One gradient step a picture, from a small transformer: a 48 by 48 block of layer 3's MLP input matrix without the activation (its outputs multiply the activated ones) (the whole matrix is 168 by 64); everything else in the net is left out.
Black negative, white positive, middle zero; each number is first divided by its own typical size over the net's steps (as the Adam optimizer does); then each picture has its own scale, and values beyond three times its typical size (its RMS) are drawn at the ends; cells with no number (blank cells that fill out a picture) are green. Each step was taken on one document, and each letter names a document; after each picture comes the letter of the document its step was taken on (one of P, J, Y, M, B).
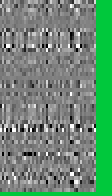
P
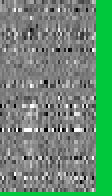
P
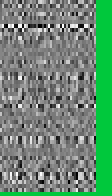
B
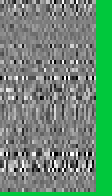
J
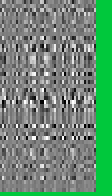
J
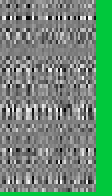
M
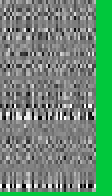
M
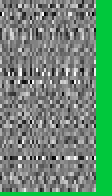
B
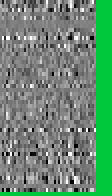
P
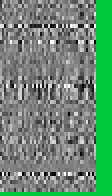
B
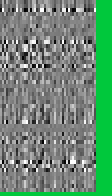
J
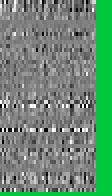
P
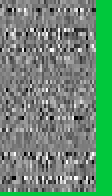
P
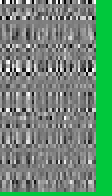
M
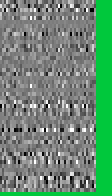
P
